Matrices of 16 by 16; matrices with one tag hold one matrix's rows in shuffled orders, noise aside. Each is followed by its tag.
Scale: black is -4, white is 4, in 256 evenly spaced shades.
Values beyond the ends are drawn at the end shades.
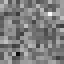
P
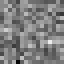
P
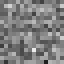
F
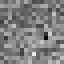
F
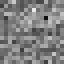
F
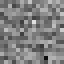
F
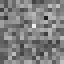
F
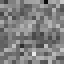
F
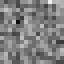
P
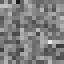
P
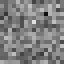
F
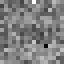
F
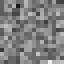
P
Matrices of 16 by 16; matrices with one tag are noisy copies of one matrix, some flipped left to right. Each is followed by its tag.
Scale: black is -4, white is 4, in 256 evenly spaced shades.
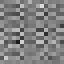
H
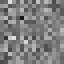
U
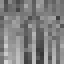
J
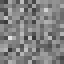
U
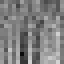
J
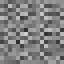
H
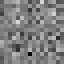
U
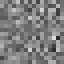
U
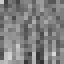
J
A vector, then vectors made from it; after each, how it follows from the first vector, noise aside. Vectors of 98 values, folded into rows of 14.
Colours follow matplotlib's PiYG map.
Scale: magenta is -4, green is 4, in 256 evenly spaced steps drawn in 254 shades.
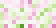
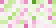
reversed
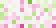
sign-scrambled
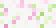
partly zeroed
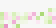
partly zeroed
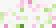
partly zeroed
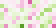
copied
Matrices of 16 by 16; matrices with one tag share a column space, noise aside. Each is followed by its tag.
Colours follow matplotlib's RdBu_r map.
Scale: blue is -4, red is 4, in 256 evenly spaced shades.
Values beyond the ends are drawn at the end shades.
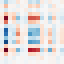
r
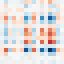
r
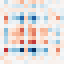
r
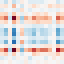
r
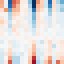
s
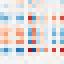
r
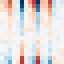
s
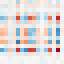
r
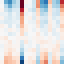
s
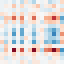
r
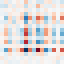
r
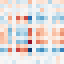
r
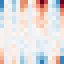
s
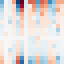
s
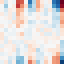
s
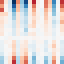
s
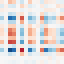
r
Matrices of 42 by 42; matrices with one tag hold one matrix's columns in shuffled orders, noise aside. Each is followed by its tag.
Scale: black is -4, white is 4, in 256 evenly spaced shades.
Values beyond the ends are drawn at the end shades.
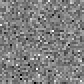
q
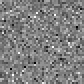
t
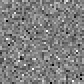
q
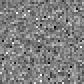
t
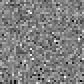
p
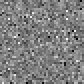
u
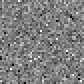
q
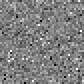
q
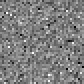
t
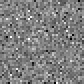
u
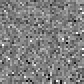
p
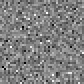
t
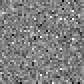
u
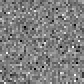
t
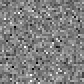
t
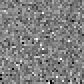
p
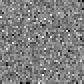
u
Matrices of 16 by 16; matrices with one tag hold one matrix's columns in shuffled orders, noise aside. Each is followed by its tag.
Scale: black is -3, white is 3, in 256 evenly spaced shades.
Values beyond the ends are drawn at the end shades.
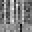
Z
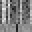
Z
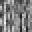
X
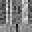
Z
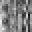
X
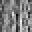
X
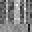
Z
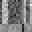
Z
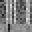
Z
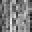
X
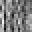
X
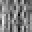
X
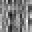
X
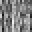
X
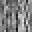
X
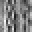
X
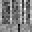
Z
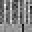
Z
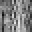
X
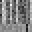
Z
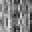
X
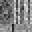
Z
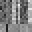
Z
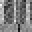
Z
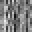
X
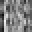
X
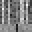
Z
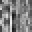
X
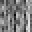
X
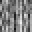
X
